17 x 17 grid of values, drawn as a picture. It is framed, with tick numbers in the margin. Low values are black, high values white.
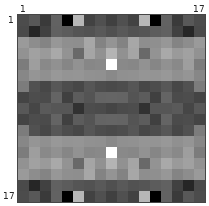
The centre is the smoothest part. No overall slope runs across the table. Stripes running across repeat 2 times from top to bottom. Its left and right halves mirror each other, and so do its top and bottom.
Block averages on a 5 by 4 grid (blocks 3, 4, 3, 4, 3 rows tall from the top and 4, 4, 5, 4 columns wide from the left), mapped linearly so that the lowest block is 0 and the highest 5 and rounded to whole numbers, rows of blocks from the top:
2222 / 5455 / 0000 / 5455 / 2222
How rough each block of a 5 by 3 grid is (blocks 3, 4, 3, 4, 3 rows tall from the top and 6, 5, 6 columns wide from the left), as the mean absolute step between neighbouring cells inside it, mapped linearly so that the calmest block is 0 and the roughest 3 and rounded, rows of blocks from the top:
313
121
101
121
313
